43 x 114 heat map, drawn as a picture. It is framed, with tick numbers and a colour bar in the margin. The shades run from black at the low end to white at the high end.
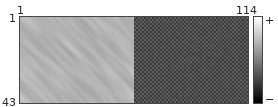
The table splits into one row of 2 panels. Panel 1,1: high, slanting down to the right, faint in contrast. Panel 1,2: low, checkered.
